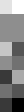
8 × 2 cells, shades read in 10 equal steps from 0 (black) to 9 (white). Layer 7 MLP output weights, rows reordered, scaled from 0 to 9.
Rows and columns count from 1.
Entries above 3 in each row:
2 2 2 1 2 1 1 0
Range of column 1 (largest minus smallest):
6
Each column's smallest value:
2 0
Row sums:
17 10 10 10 9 8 7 2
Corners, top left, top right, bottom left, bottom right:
8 9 2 0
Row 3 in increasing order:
5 5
